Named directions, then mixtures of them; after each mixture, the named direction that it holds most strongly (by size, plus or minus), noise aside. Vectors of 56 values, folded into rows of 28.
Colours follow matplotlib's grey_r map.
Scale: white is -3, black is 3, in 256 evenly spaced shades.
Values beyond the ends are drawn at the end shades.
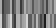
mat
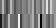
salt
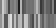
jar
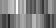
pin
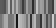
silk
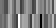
silk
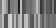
jar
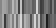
jar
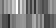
pin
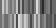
jar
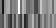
jar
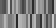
silk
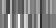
salt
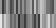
pin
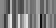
mat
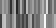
mat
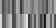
mat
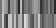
jar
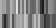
pin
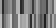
mat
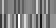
salt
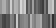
pin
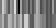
jar
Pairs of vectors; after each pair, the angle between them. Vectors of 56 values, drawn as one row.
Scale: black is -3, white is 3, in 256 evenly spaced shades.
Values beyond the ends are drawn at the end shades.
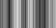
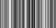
partly opposed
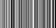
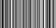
orthogonal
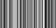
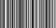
orthogonal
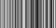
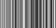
nearly parallel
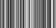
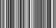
nearly parallel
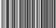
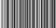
nearly parallel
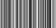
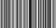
nearly parallel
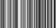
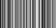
orthogonal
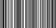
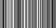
nearly parallel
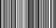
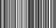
nearly parallel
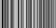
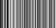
orthogonal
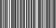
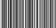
partly opposed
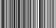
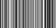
orthogonal
